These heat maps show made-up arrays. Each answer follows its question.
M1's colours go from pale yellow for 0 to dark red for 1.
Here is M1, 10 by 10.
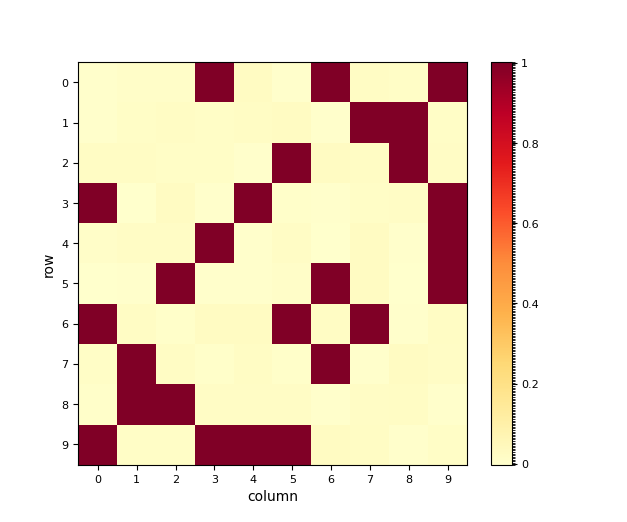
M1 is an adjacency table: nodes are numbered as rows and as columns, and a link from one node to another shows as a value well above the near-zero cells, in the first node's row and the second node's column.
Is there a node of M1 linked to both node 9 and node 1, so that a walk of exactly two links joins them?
no
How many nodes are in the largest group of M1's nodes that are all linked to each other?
3
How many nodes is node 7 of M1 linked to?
2
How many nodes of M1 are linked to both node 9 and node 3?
2
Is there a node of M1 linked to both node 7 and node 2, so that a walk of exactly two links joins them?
no
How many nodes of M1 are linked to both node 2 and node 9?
1
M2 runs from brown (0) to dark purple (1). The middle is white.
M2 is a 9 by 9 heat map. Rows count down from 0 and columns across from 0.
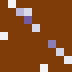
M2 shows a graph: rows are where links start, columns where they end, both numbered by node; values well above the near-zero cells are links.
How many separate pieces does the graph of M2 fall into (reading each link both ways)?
2
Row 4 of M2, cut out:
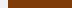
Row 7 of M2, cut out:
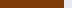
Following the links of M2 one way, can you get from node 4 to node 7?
no
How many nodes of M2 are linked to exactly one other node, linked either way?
0
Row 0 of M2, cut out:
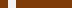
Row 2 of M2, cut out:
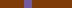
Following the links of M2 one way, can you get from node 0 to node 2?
yes
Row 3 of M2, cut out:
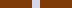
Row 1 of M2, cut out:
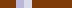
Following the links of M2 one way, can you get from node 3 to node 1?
yes
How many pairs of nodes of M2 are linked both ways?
0
